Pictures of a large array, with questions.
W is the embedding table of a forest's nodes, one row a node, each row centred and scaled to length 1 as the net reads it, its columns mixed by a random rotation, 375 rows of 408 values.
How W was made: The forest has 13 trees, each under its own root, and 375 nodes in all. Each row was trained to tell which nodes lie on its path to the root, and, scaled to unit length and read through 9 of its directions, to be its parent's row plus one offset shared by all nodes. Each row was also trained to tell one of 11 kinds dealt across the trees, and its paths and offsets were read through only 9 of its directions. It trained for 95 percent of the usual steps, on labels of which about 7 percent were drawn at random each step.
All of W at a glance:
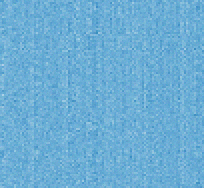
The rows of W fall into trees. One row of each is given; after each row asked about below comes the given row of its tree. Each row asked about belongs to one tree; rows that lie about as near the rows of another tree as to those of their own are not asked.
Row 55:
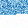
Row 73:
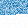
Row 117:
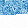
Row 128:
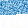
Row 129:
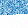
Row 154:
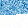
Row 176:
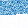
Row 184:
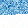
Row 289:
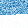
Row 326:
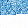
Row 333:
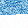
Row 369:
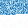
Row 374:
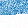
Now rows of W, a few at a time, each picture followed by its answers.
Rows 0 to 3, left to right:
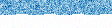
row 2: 369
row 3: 369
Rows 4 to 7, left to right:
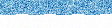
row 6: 117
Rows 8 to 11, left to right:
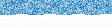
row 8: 184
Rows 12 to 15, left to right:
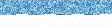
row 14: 176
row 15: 117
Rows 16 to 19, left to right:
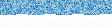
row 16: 117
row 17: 333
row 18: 289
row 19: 129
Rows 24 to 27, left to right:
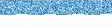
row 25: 117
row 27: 117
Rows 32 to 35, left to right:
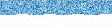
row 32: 128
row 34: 184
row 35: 184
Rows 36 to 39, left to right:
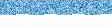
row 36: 73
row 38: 369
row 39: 154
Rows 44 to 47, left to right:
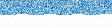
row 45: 326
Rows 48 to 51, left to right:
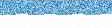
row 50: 369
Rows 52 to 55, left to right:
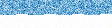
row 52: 154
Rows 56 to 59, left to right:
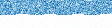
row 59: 176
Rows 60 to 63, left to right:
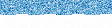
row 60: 128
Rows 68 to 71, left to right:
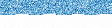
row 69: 176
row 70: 184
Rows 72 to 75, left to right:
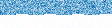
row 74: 289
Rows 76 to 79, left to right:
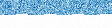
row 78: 374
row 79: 184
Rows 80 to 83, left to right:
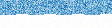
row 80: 176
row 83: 369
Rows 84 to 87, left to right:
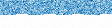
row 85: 176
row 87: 326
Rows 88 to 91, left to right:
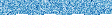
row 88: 289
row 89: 326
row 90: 117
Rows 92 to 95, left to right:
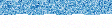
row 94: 369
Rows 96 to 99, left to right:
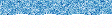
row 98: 184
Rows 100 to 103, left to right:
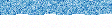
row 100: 326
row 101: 369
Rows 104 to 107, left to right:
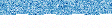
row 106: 333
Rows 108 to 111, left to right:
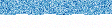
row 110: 176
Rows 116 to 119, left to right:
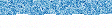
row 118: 184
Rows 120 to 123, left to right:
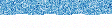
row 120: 129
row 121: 326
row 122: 369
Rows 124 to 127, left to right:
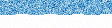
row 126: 369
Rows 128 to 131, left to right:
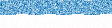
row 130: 176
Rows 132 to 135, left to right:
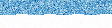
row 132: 289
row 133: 369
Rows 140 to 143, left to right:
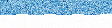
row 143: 176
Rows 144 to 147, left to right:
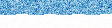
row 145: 369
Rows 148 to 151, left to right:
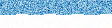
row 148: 369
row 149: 289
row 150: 129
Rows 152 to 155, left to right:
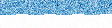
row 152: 289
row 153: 289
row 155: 374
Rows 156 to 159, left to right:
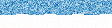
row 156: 184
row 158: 369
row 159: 176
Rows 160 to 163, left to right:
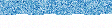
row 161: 176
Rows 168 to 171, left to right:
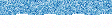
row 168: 289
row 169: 369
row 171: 154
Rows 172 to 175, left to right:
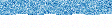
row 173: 289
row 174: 289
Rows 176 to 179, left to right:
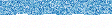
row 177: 129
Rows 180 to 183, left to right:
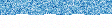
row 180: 117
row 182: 117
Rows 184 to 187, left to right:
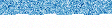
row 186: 374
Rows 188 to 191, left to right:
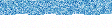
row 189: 176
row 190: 333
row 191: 117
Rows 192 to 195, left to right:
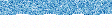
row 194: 369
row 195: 289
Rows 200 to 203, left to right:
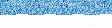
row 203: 176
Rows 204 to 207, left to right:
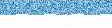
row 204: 117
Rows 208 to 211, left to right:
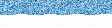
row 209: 326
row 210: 184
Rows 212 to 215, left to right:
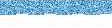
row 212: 289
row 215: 128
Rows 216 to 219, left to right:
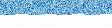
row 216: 176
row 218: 117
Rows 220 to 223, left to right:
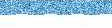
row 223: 176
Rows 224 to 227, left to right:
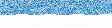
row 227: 128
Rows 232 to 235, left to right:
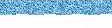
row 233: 369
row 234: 129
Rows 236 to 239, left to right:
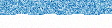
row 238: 369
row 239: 176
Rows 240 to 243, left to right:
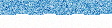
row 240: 184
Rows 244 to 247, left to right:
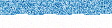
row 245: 117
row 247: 289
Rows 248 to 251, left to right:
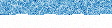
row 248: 176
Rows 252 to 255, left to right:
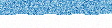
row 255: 128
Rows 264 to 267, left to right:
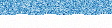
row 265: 289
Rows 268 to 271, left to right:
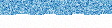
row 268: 184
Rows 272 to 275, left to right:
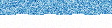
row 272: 289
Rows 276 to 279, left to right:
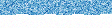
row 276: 184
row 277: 117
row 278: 289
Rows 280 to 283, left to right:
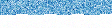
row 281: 184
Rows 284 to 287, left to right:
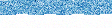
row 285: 369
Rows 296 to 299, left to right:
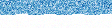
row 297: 176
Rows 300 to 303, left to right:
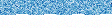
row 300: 117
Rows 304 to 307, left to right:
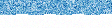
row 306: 117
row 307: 369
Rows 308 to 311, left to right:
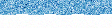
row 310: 176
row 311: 369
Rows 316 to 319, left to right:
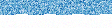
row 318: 289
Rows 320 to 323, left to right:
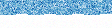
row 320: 176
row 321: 184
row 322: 333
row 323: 176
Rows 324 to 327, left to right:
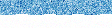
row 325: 369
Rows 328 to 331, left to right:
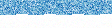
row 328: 289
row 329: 333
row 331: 184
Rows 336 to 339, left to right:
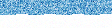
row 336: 289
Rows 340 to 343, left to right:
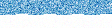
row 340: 289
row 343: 184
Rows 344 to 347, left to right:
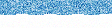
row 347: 176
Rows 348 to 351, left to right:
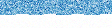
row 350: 129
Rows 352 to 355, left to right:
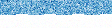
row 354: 289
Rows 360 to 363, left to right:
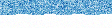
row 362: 333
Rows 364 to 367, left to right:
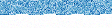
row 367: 326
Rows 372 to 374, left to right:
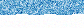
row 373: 184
